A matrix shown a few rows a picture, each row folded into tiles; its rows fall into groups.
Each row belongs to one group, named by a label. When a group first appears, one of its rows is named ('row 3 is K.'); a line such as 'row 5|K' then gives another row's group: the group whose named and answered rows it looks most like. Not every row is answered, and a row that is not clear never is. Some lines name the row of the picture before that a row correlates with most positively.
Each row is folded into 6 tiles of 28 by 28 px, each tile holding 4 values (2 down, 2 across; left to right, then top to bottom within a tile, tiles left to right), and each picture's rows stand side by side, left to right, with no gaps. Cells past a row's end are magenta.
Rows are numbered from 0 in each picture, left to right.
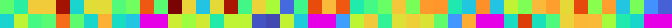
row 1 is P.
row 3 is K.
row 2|P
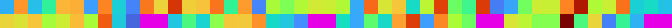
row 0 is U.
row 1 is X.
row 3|K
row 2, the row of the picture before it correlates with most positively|0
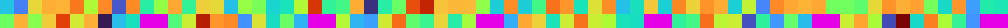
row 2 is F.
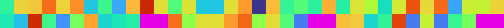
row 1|U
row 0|X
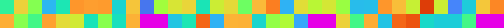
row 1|P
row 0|F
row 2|P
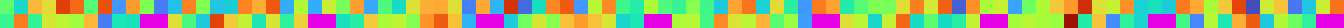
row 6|K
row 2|U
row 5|F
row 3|P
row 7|P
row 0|K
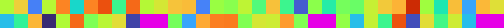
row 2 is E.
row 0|P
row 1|U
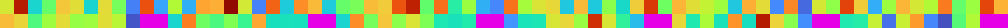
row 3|X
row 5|P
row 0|U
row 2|K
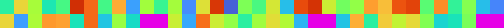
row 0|E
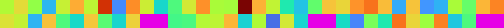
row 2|X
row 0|F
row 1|E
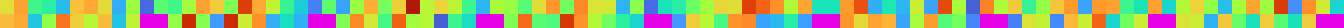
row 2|K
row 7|F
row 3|K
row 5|U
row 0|F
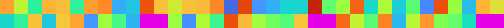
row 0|P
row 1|X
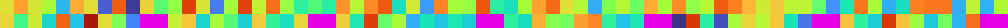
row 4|K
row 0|E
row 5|F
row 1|F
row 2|X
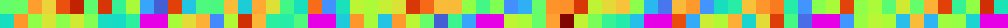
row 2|K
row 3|K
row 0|K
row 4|U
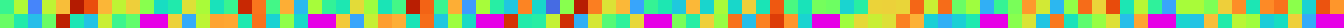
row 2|E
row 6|F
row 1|E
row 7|P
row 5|K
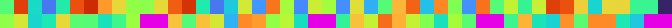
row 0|F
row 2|U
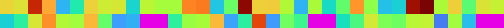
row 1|E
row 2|E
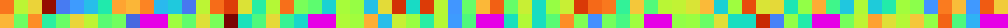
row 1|K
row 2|P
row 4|E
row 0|X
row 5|U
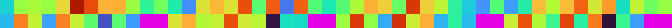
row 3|K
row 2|K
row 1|K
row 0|K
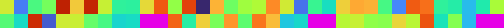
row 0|P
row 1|U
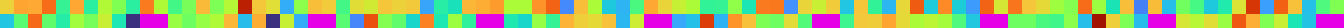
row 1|E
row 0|X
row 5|U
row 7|U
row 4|P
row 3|X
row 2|X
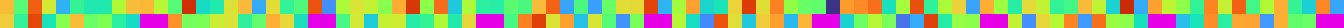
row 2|F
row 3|X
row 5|E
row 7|P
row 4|F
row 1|U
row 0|X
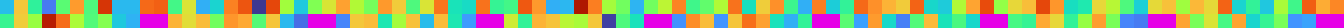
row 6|X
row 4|P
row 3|E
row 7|X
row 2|P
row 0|U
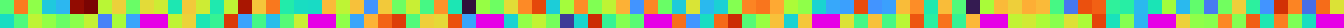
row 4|F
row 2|U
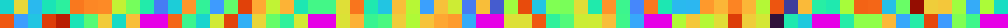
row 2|U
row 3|U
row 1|F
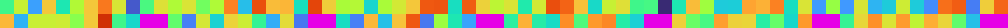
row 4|F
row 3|K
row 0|U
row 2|P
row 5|U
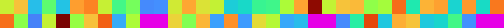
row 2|P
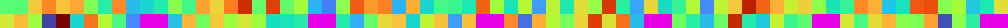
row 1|K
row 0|K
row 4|F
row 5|E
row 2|X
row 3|U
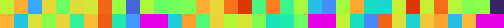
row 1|K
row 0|U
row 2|F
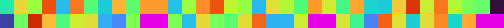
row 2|F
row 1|X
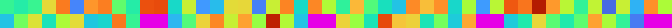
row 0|P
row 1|U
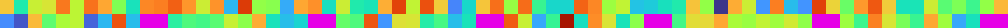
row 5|X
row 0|P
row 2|P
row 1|X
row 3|F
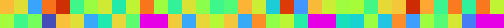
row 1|E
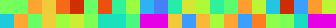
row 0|K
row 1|E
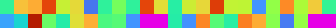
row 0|X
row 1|X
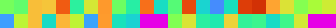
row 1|F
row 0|P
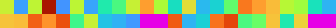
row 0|X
